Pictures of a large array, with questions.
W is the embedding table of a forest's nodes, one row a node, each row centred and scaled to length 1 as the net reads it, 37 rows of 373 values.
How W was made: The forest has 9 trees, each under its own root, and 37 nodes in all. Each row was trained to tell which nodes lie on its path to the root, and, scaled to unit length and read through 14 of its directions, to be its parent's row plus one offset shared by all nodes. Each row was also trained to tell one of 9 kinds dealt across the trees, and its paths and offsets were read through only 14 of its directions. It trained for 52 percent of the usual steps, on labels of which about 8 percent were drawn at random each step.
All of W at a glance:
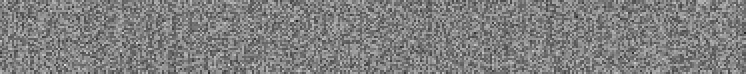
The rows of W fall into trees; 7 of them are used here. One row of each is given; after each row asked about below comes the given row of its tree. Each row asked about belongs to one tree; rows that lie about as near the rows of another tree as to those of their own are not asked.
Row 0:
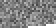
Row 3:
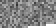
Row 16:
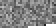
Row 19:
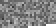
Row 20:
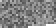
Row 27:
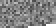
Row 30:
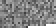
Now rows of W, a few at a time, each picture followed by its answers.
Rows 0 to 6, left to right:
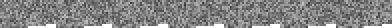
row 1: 19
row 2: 27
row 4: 19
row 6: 30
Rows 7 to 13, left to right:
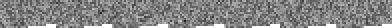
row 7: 20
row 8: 0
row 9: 3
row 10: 3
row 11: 0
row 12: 30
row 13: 3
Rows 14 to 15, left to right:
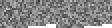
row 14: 0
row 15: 30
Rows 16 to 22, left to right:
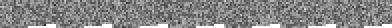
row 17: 27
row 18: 3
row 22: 0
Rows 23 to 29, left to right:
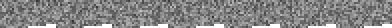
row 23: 27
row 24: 30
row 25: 19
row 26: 27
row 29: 16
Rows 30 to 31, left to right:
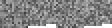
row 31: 3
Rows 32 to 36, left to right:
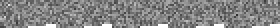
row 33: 16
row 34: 30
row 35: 16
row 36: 27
